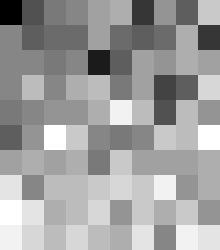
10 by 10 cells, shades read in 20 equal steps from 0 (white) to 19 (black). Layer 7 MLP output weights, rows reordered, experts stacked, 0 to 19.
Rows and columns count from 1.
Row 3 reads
9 9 10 9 17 12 7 8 6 7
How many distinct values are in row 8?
8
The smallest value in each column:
0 2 0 3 3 1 2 1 1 0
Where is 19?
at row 1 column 1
